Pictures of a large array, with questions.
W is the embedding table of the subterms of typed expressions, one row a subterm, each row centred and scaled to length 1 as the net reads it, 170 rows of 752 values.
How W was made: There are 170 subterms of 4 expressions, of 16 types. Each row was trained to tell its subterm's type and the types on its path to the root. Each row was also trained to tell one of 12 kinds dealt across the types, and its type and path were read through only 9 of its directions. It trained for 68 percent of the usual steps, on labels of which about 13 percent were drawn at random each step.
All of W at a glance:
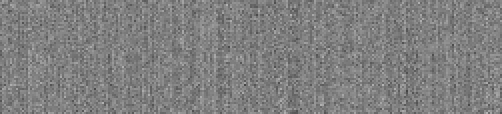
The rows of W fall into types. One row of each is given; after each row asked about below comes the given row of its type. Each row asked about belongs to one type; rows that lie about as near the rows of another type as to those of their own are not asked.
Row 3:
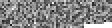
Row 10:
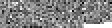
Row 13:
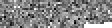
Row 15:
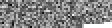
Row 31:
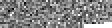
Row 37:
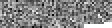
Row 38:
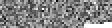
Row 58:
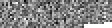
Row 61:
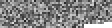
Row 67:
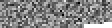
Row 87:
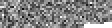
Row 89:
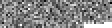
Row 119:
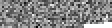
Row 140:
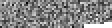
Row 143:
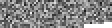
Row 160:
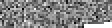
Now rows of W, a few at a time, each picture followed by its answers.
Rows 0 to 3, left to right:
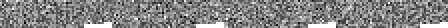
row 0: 160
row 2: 61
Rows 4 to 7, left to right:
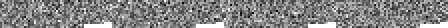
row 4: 58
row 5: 87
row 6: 58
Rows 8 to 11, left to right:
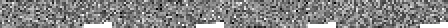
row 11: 58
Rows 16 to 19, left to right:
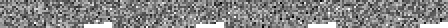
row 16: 61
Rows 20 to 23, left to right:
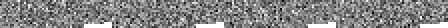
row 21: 119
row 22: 10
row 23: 119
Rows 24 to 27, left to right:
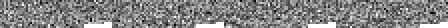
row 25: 38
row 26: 143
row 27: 3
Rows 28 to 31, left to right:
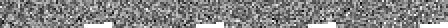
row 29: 87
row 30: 119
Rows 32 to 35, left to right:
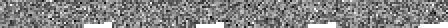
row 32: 31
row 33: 119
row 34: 38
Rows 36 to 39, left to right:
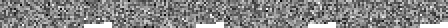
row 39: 3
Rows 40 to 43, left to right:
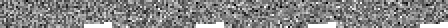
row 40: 37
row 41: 15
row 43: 87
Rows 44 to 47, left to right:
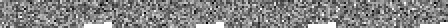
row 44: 89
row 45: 143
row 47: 13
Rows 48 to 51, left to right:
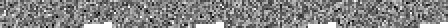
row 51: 87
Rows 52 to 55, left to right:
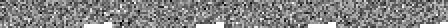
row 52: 67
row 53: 10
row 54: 38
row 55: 58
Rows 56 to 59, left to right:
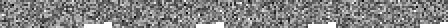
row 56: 140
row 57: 143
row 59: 160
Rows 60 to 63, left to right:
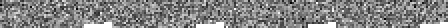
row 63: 119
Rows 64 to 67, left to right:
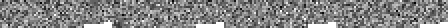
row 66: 58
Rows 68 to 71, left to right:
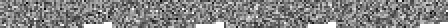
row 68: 15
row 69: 58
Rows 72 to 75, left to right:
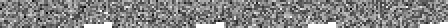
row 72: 10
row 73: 38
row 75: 31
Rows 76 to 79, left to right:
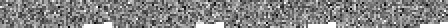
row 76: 160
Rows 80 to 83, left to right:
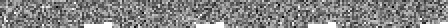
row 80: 3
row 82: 31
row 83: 89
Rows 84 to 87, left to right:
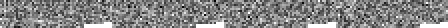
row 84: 89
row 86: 67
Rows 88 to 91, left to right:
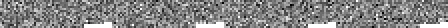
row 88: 61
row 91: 10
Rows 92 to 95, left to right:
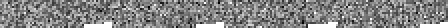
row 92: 89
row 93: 87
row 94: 58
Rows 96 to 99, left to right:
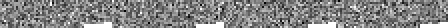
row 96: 61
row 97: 31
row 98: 58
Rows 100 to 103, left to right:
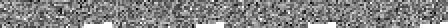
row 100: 3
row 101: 89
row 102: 38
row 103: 140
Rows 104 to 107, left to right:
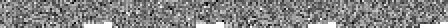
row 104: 89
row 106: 89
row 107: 58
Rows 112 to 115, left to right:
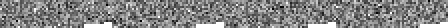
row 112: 38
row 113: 140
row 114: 160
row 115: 67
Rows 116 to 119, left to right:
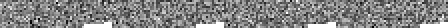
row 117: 119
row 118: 3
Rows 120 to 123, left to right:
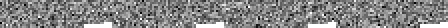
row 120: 119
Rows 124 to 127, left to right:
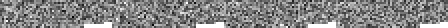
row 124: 3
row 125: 3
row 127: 61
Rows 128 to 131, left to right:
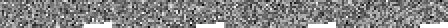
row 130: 67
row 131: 143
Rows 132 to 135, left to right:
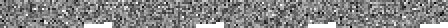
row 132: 38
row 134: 38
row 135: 13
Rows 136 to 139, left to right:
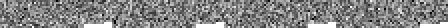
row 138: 87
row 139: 38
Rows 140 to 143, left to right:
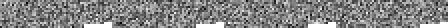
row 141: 61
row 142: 87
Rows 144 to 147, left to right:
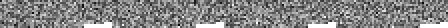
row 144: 143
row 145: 160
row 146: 37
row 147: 67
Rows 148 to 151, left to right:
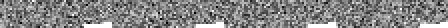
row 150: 67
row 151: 67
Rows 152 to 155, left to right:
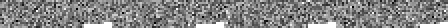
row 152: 15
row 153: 140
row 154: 61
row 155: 61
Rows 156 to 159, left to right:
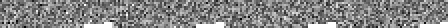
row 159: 67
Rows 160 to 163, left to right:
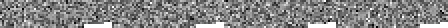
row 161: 119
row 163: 13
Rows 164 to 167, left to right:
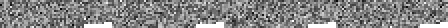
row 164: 119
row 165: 89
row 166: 61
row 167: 67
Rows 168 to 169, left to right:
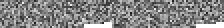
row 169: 160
